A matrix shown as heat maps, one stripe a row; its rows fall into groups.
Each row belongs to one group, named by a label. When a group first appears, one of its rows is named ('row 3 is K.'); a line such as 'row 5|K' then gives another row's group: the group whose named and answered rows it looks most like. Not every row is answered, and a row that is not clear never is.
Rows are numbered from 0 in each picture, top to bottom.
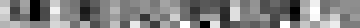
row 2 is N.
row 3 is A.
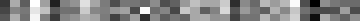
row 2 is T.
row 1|T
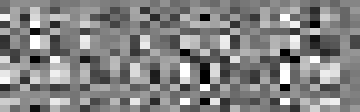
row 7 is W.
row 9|A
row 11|A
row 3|T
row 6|T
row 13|T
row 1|T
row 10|A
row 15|N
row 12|W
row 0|T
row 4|N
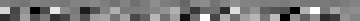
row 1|N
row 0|W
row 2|W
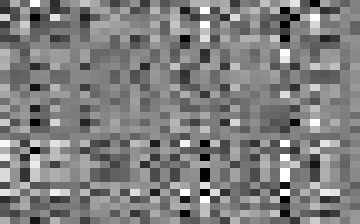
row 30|W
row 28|W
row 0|T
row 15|N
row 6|W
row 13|A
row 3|W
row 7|A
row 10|W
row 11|W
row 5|W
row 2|N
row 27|A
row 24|A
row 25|A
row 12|N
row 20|A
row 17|N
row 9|N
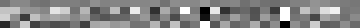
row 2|A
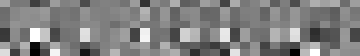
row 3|T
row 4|T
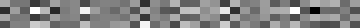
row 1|T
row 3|T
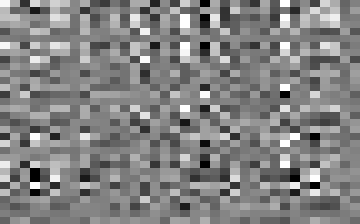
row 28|T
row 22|A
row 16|T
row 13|W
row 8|T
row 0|A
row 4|T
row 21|T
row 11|T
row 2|A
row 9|T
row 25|N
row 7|A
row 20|A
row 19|T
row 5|W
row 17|W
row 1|N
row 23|A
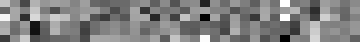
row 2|A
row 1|T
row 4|N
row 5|W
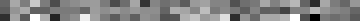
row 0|T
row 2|T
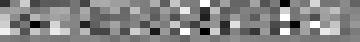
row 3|N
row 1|A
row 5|W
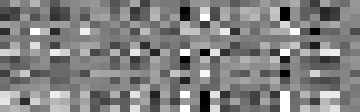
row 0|T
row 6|T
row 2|W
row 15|A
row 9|W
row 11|W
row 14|A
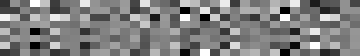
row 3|T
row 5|T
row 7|W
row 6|N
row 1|W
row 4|N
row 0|T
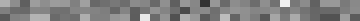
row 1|W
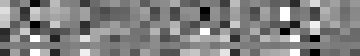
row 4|W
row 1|A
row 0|N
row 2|A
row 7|T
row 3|N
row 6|W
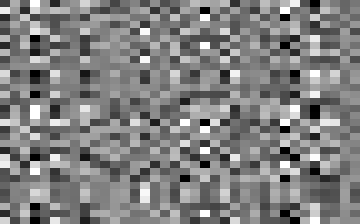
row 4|T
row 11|N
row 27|T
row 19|T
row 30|W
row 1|A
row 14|W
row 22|N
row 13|N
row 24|T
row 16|T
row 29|N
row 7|N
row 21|W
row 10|N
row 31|N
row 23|A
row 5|N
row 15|T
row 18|W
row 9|T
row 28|T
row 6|W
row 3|T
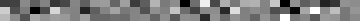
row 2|A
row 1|N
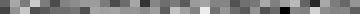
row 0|T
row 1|W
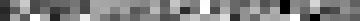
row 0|W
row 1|W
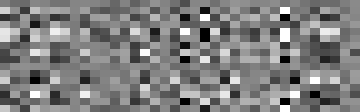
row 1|A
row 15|A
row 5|A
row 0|W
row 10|N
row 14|W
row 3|N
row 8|W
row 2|W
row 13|T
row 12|T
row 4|A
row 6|W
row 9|T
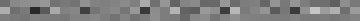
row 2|W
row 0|T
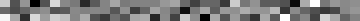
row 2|A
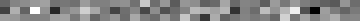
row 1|T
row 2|A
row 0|T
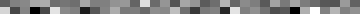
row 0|T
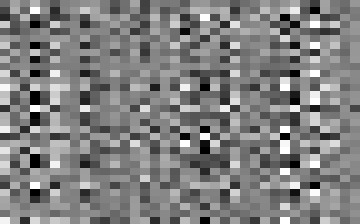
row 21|A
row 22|N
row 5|A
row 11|A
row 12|A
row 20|A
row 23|N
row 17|N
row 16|N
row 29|A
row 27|N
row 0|T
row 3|N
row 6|N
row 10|N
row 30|T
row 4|W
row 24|A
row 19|W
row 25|T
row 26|T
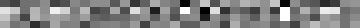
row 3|N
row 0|W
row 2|A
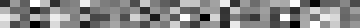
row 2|A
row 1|N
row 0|T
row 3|N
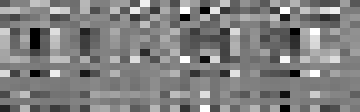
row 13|W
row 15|W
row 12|W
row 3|T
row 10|N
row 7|N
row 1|A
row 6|N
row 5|N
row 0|T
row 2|W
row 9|W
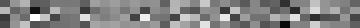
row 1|N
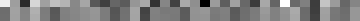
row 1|T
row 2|T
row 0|A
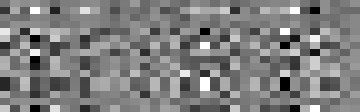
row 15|N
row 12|W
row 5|N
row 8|N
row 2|W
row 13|N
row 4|A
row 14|T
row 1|T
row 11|W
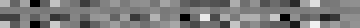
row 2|W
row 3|N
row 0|N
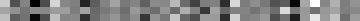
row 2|N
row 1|A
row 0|N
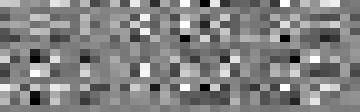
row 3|A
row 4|T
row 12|A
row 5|W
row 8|N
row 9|T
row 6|T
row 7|N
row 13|N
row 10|T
